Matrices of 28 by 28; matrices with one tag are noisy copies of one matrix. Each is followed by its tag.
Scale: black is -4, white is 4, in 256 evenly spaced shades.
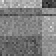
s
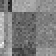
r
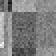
r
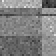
s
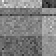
s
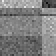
s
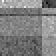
s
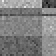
s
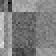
r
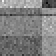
s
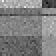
s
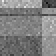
s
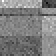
s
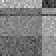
s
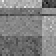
s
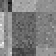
r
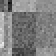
r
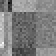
r
